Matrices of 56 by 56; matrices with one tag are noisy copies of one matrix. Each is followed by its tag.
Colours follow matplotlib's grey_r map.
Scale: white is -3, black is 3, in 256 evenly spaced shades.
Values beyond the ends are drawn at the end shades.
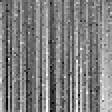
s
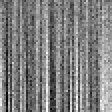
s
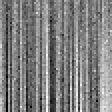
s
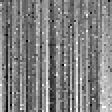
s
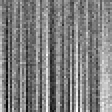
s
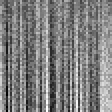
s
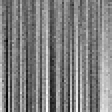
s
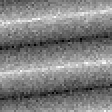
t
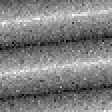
t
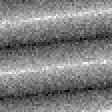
t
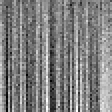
s
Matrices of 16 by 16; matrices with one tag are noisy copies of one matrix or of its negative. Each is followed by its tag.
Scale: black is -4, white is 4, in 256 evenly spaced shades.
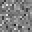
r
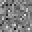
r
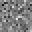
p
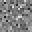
p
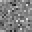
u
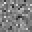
p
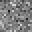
u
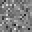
r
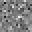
p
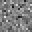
p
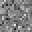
r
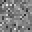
r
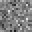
u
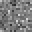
u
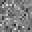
r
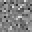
p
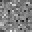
u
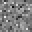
p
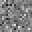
r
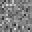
r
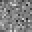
u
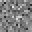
p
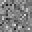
r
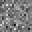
r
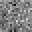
u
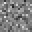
p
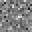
p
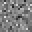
p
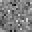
u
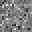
r
